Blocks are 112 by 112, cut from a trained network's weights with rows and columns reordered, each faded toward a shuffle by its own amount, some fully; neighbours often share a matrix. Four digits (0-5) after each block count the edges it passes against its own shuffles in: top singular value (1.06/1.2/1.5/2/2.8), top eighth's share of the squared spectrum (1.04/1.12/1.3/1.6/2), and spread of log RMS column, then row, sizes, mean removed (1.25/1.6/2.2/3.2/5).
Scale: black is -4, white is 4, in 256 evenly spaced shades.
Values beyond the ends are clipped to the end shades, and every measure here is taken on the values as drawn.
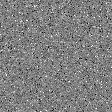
0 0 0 0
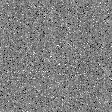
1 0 0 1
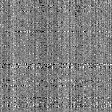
4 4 1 4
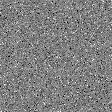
0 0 0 0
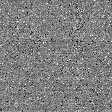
2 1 1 0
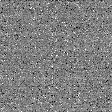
2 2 1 0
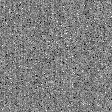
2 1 0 0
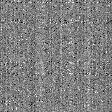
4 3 0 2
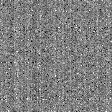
3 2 0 2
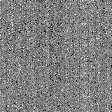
3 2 0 1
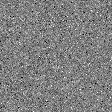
1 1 0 0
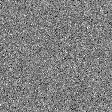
1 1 0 0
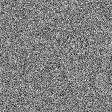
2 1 0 0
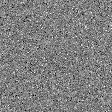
0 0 0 0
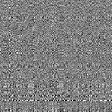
4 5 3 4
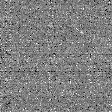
3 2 2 0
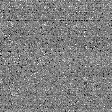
3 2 2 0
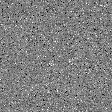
0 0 0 0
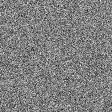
1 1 0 0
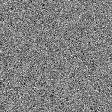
2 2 0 0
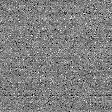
3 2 2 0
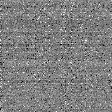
3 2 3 0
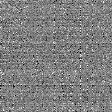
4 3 3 0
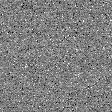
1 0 0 0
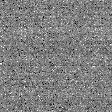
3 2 2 0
